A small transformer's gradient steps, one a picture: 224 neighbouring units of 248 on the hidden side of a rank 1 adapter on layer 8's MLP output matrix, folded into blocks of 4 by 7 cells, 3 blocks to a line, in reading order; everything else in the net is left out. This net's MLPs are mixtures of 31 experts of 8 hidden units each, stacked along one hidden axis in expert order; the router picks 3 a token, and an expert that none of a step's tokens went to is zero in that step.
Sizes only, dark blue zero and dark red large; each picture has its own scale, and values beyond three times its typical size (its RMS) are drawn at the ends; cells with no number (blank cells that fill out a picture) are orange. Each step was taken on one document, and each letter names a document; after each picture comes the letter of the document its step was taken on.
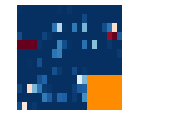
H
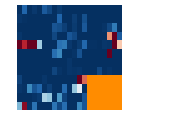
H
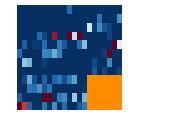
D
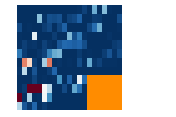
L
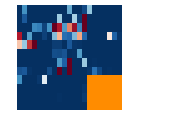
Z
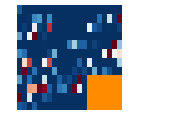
L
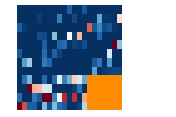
D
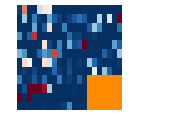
L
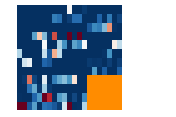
D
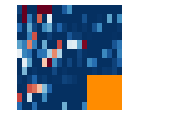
L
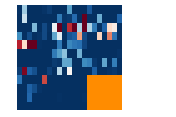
Z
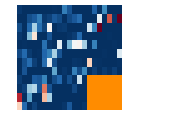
L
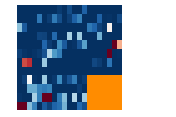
D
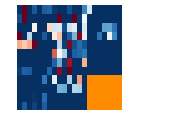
Z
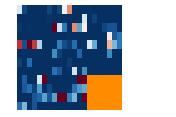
H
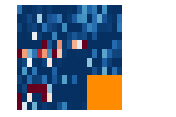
L
